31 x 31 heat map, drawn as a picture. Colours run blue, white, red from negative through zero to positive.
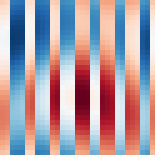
Lone odd cells: none. Ninth with the lowest average: top left. Ninth with the highest average: centre. Stripes: upright, repeating 6 times. Average level on the scale: 50%.
